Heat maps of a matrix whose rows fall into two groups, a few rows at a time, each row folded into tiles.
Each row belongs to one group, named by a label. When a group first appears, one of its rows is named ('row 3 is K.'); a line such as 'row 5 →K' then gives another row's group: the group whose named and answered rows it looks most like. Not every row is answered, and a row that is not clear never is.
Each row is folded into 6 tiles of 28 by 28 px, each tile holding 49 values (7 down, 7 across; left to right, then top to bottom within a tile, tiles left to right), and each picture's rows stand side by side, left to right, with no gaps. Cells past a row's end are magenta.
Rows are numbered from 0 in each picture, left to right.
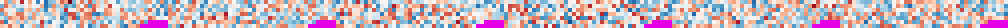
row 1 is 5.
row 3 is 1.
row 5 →1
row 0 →1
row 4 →5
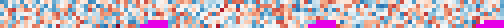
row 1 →1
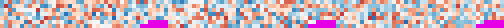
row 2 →5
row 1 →5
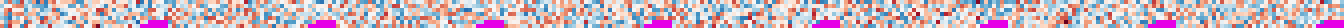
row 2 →1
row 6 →5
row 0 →1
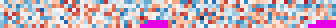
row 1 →1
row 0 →1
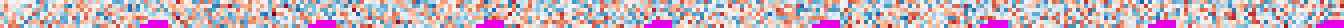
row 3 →5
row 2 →5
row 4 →1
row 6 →5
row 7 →5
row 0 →1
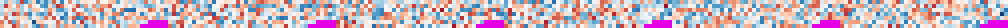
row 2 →1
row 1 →1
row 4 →5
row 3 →1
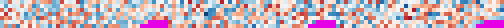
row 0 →5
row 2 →1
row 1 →1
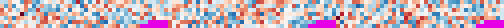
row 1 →1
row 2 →1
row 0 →5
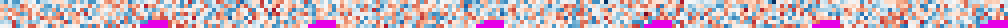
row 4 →1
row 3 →5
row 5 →5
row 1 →1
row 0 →5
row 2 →1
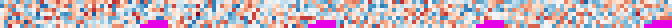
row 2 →1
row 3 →5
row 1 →1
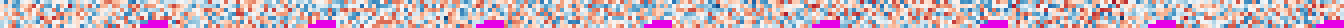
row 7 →5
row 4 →5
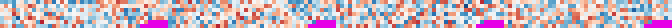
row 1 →1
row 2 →5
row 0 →5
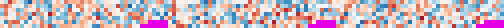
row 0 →1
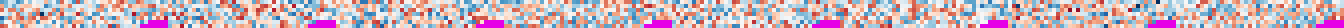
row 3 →5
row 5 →1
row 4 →5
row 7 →5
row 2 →1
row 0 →5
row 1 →1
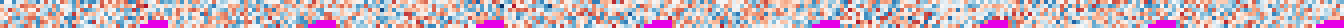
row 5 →5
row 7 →5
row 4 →1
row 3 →5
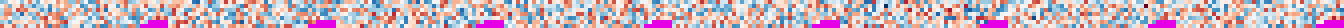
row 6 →5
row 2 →5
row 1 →1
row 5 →1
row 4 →5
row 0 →5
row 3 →5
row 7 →5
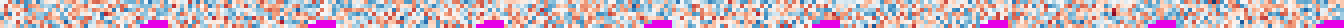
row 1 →1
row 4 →5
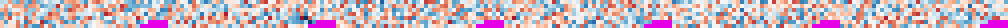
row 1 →5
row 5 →5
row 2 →1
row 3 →5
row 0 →1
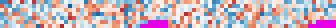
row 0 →1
